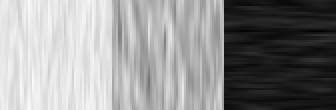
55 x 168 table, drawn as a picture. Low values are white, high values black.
It is made of 1 by 3 panels. Panel 1,1: very low, streaked downward, faint in contrast. Panel 1,2: low, streaked downward. Panel 1,3: very high, streaked across, faint in contrast.
